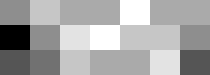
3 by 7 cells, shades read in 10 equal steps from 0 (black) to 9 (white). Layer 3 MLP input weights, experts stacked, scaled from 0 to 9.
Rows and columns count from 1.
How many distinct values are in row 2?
5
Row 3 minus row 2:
3 -1 -1 -3 -1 1 -2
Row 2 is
0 5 8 9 7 7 5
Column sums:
8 16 21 21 22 21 14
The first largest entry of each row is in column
5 4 6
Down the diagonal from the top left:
5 5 7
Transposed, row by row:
5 0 3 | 7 5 4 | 6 8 7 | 6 9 6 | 9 7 6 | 6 7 8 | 6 5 3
